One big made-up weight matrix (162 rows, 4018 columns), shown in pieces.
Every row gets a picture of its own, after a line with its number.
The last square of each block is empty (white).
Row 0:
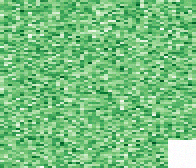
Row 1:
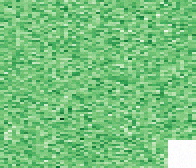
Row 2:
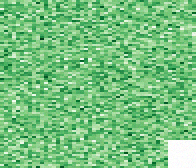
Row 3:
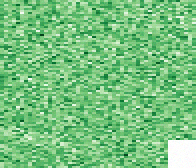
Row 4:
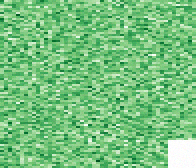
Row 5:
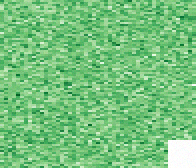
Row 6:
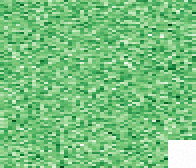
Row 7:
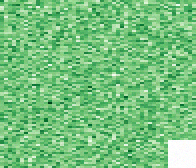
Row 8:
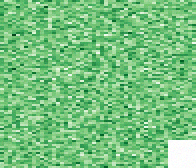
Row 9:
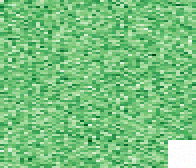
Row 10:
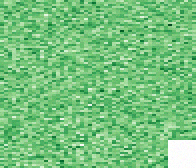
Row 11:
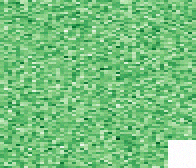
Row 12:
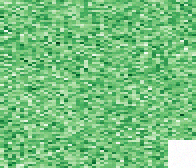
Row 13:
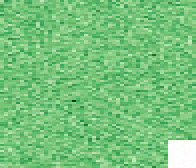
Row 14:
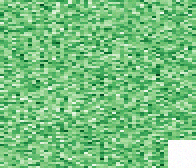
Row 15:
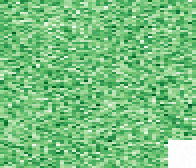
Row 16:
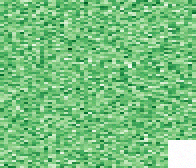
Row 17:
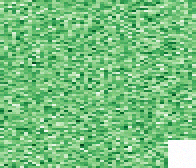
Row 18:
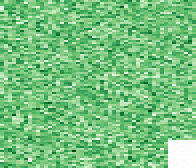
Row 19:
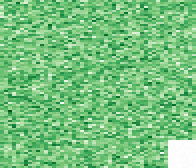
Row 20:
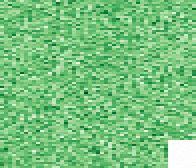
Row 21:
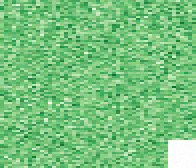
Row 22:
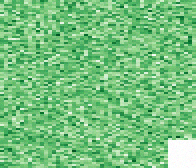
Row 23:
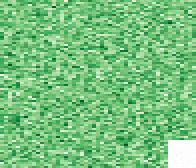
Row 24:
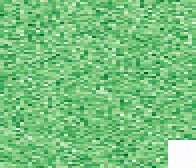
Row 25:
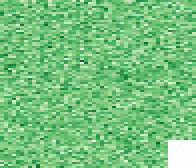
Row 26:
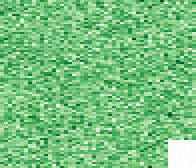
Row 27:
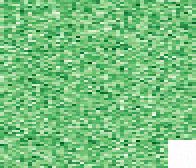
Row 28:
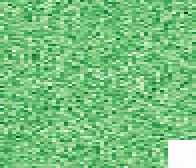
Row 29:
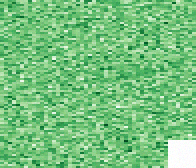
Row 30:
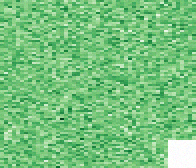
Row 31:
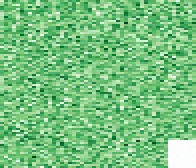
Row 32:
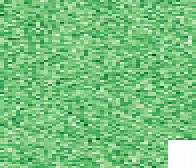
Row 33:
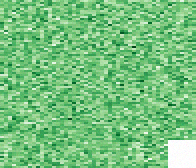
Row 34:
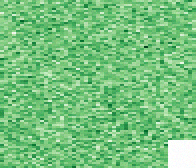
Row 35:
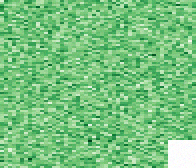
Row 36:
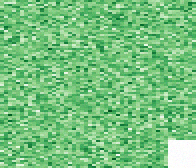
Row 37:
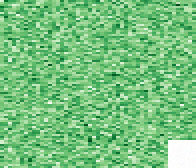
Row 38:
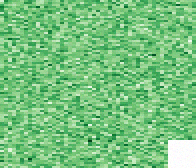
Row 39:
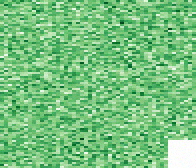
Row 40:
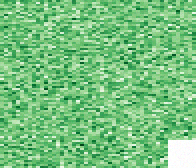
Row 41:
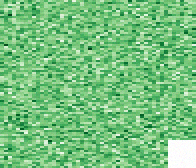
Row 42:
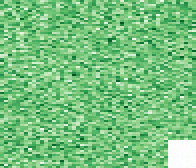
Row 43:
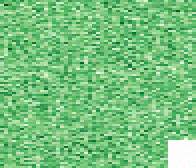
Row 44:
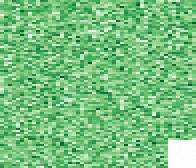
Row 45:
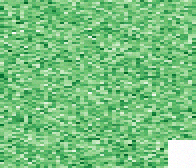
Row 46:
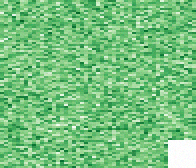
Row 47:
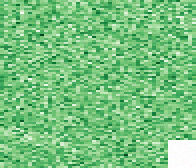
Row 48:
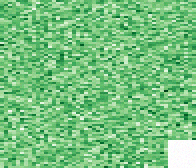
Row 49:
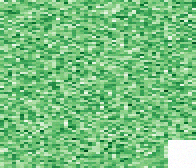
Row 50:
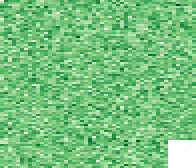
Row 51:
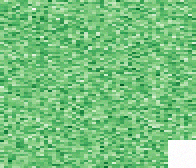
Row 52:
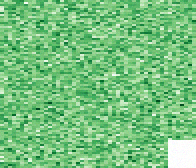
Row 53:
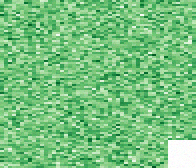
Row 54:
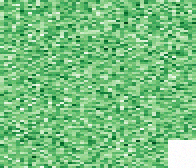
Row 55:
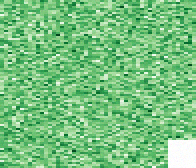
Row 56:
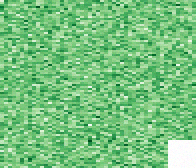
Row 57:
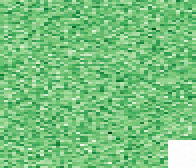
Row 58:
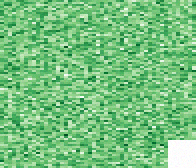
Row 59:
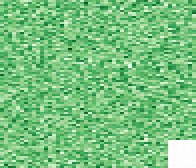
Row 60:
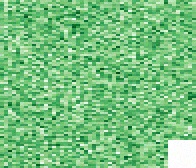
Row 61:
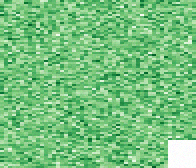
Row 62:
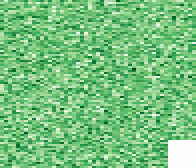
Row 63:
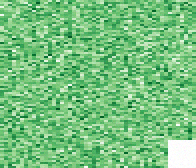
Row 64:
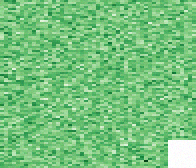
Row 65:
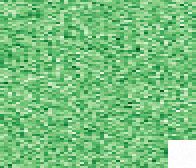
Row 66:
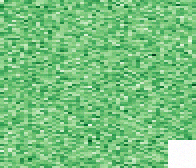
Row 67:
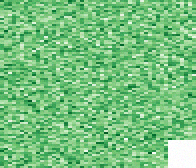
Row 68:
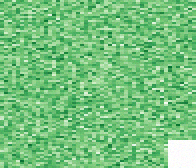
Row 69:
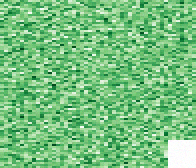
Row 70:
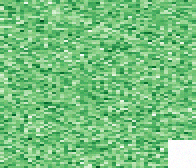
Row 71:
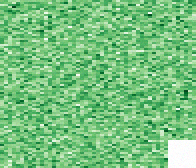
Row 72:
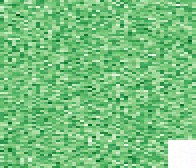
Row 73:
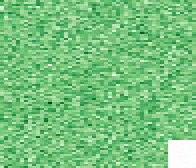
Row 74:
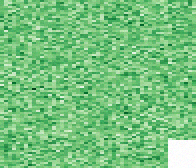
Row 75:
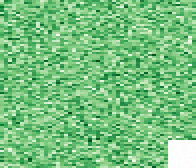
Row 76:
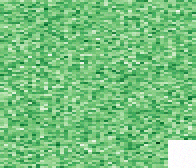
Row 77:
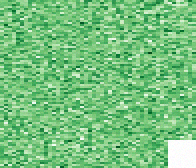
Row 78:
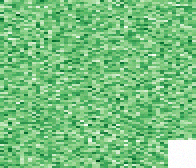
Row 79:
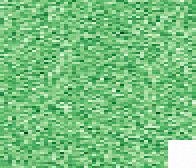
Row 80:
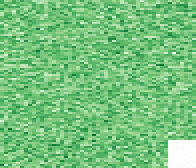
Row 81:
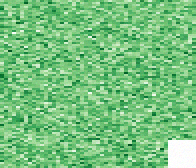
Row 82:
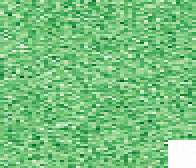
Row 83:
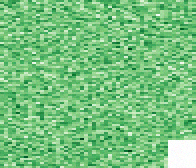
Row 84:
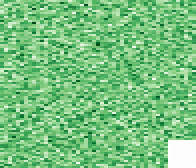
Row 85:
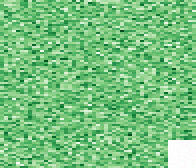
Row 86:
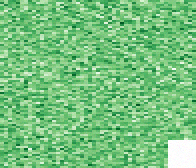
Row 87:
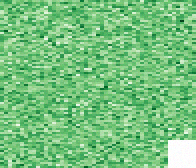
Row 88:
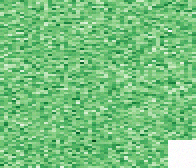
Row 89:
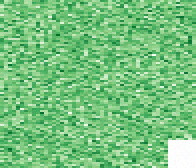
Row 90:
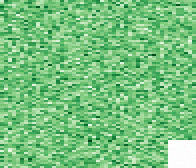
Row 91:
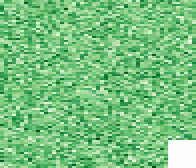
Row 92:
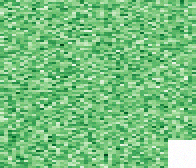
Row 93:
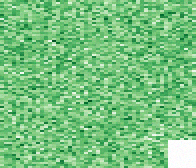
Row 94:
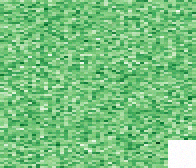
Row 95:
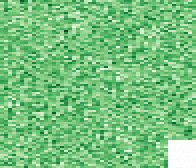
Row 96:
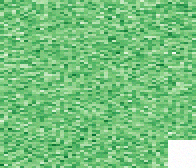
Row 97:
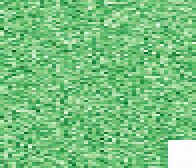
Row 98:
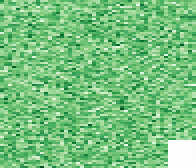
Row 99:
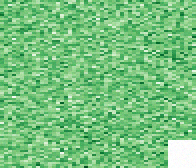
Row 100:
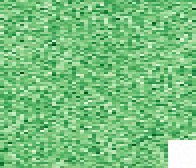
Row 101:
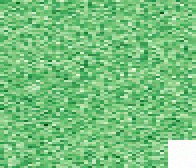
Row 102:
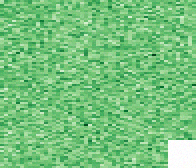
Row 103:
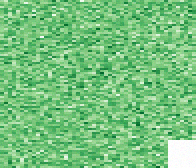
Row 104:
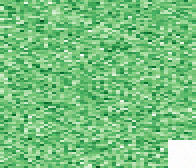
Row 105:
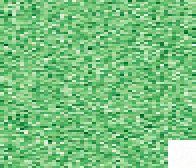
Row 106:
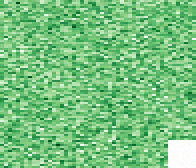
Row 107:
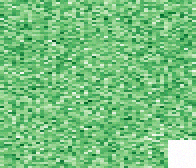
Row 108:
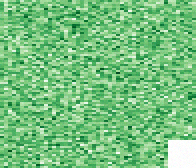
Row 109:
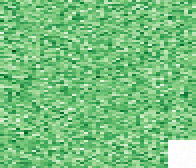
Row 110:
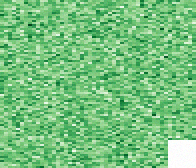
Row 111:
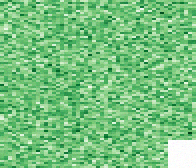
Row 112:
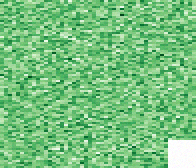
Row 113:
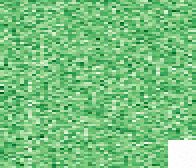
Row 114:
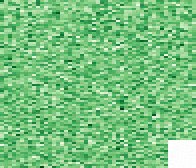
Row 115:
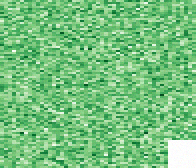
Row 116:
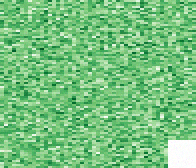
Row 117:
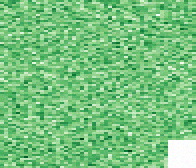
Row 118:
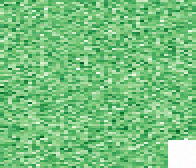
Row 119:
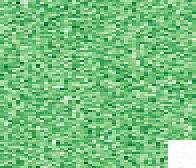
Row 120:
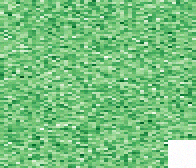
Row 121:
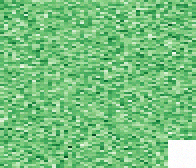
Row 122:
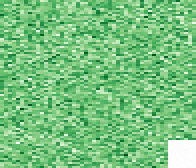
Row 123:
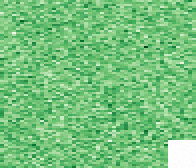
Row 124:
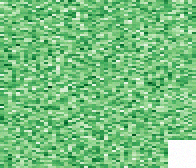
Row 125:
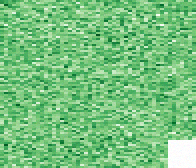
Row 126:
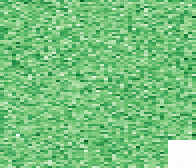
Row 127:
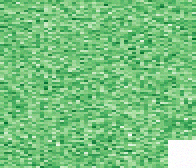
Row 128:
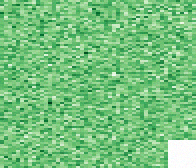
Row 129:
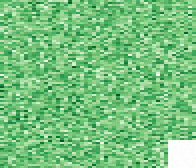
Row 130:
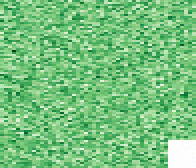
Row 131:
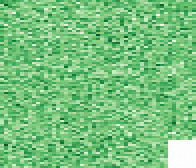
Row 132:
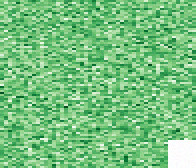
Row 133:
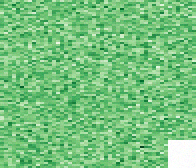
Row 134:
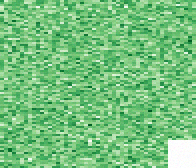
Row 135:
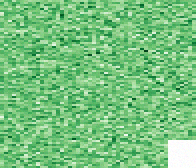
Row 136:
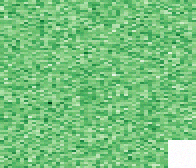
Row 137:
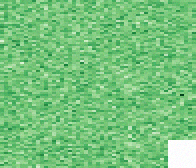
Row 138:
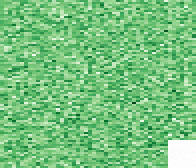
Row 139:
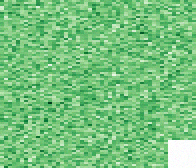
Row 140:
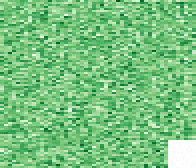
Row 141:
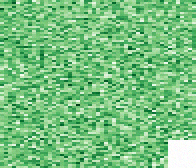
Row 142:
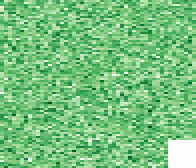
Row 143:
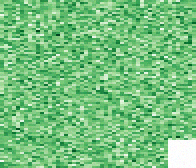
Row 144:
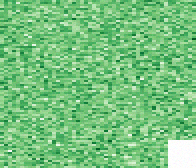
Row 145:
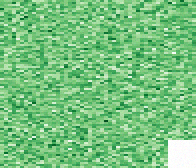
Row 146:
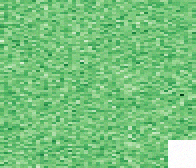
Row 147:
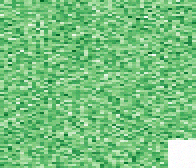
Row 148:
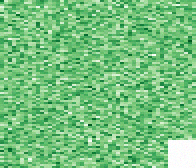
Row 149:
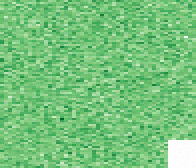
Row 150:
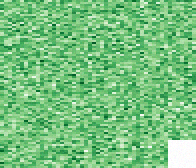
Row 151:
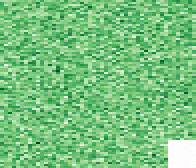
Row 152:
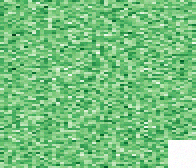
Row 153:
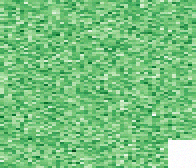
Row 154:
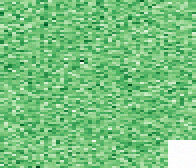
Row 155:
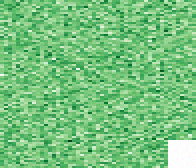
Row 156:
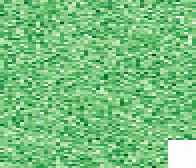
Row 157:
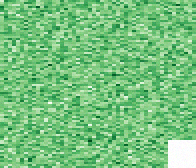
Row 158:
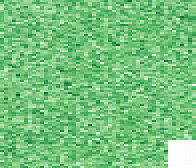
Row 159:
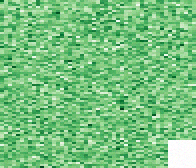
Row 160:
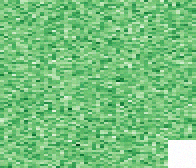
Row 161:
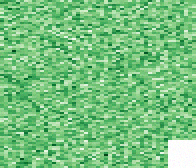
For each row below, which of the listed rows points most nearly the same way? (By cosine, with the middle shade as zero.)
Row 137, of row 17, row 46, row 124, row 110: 46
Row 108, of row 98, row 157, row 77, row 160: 160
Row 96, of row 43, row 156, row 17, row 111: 43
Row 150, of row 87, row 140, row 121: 87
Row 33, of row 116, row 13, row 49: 116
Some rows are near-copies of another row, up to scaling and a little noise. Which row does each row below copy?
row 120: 82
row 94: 76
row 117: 83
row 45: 81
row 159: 114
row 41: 105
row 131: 125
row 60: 108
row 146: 137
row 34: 123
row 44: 0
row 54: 31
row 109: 130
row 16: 59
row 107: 93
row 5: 158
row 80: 96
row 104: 70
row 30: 1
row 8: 152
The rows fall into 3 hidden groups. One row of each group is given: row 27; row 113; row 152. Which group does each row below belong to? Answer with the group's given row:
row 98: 27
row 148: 27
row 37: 27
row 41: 152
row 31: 27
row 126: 152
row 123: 113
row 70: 27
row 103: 152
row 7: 27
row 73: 27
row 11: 113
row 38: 27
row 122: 27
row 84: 152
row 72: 27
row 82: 113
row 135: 152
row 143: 27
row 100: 152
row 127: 113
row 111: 152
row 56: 27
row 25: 113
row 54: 27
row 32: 27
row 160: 113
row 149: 113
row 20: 152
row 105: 152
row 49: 152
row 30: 113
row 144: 113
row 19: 152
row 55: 27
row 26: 113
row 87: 152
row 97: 152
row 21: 27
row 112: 152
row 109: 152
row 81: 27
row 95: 113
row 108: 113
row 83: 113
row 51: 152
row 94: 113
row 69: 152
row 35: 27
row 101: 152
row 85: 113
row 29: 113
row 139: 27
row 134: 27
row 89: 27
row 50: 27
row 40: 113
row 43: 113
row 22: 27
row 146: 113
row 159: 27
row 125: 113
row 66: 27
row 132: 113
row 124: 152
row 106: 113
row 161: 152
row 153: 27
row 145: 113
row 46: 113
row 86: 113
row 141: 113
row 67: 152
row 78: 27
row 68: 152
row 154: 113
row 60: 113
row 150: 152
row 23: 152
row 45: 27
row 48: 152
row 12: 152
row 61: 27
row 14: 152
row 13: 27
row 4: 27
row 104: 27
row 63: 152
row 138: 152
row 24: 27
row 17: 113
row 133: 152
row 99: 152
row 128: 27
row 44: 27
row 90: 27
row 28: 152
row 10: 113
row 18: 27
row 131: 113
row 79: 152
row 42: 113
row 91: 27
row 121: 113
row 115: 152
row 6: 113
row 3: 27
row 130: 152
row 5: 27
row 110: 27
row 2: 113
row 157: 27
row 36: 152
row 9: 27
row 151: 152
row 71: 152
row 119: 113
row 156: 27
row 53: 27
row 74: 152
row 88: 113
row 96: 113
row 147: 27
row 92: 152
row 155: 113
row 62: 152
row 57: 113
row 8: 152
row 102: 27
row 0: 27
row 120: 113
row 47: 27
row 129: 152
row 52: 27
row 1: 113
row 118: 113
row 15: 113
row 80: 113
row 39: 113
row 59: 113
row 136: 27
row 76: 113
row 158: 27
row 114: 27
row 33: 152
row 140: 152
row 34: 113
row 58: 152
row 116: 152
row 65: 152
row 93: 152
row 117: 113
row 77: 113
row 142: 27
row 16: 113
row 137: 113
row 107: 152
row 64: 152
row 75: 27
